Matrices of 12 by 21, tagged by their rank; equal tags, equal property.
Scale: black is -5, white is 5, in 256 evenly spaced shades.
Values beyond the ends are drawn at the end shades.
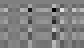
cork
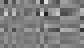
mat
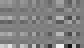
cork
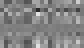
mat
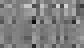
mat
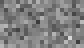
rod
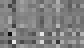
mat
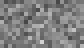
rod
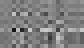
mat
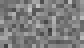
rod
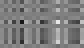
cork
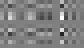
cork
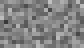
rod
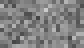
rod
